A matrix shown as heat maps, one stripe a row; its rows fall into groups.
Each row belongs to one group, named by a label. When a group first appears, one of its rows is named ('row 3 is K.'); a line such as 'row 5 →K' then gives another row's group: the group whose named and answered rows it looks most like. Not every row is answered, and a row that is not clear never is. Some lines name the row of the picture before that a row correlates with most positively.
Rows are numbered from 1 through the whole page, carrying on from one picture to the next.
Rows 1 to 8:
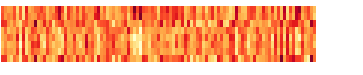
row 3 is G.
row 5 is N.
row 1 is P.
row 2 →P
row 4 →N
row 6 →N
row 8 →G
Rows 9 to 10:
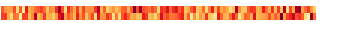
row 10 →G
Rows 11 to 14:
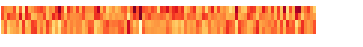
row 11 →P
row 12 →P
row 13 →N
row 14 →N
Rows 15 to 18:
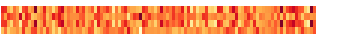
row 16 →P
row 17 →G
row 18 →N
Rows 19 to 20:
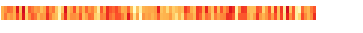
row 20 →N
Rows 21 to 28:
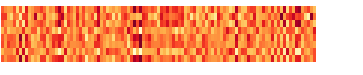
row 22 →G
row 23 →P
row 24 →N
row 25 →P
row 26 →P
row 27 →N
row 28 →P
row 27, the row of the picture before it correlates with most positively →19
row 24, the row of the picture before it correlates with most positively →20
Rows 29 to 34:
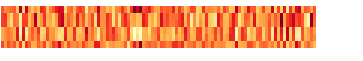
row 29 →P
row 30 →G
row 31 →G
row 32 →N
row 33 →N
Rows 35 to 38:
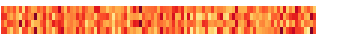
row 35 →P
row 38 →G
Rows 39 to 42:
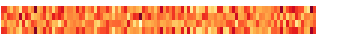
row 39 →G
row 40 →P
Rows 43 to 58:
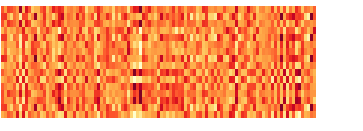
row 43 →P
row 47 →G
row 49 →N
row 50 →G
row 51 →N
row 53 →N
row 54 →P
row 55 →P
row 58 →N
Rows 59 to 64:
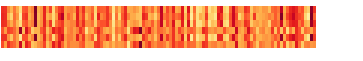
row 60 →G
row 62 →P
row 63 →G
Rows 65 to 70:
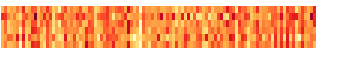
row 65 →N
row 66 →G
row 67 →N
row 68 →N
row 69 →N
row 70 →N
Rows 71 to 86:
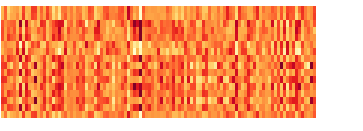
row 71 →N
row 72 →N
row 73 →P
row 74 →P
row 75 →P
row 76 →N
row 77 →N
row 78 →P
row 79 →G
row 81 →G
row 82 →P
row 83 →P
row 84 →G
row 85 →P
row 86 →N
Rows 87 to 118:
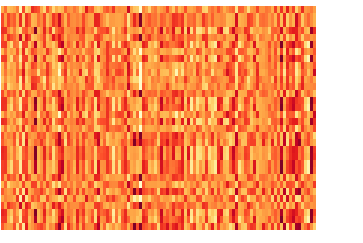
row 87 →N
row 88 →P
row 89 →P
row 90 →G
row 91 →P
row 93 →N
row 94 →G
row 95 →N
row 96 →N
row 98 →N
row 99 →P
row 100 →G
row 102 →N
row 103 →G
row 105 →P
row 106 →P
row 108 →G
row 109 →G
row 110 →G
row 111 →P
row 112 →N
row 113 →P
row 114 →N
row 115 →P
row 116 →G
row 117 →G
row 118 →P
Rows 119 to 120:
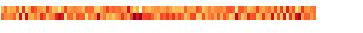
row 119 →N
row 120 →P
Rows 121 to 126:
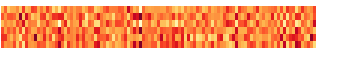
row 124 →P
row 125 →G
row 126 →P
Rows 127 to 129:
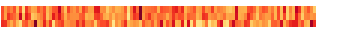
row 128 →P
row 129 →G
